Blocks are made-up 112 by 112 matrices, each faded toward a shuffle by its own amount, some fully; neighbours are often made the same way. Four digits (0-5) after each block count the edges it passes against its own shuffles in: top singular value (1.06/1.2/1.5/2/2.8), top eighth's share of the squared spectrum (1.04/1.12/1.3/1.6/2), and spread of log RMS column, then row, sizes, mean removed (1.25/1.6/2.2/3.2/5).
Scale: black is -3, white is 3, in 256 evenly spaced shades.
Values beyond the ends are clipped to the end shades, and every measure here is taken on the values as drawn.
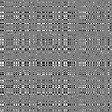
5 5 4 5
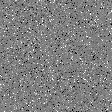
0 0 0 0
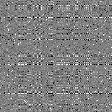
5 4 3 3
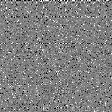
4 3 1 2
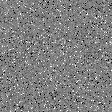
2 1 0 0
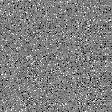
4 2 1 1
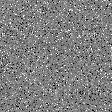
3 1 0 0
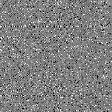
4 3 1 2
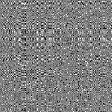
5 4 3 3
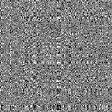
5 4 3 3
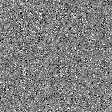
3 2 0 1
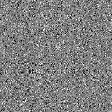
4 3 1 2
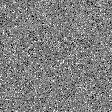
2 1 0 0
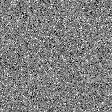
3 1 0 0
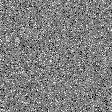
1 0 0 0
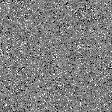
3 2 1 0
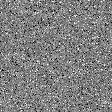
0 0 0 0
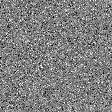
2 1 0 0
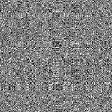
4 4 2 3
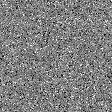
0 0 0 0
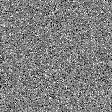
2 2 0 0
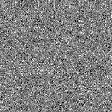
4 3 2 1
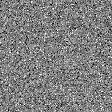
3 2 0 0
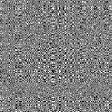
5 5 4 4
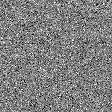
2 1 0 0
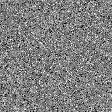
2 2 0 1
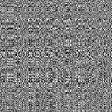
5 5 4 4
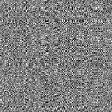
4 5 3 3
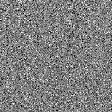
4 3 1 2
